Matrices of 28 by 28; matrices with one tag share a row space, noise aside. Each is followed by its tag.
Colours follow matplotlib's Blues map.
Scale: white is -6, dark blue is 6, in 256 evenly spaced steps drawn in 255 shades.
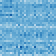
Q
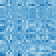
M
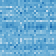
Q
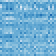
Q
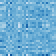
M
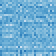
Q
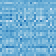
Q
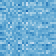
M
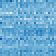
Q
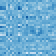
M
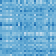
Q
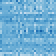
Q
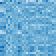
M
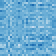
M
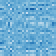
M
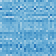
Q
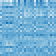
Q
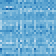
Q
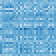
Q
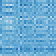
Q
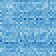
Q
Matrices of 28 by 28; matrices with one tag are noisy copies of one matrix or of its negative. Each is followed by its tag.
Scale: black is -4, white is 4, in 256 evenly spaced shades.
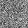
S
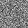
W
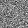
W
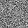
W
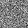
W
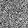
S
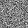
W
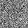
S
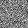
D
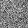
S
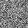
S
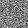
W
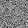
W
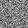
W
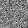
D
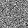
W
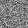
W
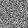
D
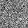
S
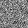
D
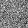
S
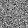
W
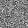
W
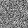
D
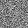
W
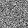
W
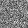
D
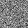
W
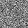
W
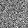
S
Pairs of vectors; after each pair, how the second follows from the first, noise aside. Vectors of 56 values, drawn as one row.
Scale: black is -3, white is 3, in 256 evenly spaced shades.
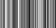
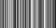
wrapped around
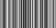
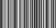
wrapped around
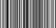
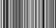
wrapped around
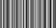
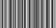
negated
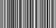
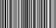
wrapped around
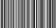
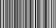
negated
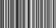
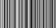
negated
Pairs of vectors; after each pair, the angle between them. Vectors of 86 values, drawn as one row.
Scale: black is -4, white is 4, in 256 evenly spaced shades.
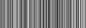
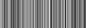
partly opposed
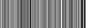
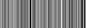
nearly parallel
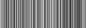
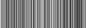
nearly parallel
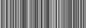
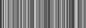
orthogonal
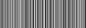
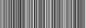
nearly opposite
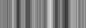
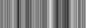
nearly parallel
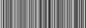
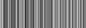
orthogonal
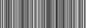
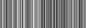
partly aligned
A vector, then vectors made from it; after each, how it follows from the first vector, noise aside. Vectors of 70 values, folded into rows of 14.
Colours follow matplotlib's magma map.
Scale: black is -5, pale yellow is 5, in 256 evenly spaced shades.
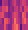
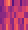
wrapped around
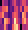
scaled up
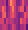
reversed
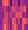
wrapped around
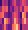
scaled up
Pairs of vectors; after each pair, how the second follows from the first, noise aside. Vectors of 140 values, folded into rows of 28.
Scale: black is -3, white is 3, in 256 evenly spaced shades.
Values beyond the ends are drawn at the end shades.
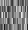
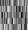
negated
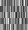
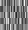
copied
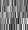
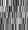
reversed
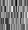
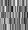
negated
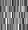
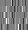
partly zeroed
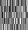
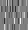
partly zeroed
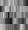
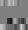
partly zeroed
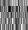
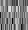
negated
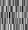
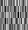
reversed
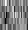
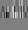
partly zeroed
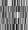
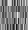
copied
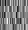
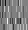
partly zeroed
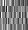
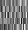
reversed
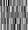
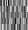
copied
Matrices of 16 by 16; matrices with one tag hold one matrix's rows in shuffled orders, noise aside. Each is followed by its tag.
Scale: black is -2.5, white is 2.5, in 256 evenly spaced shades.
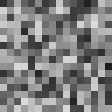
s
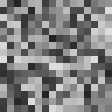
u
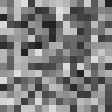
s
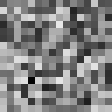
s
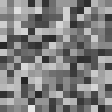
s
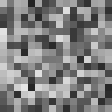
s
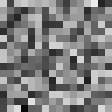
u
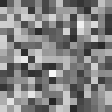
s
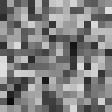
u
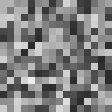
s
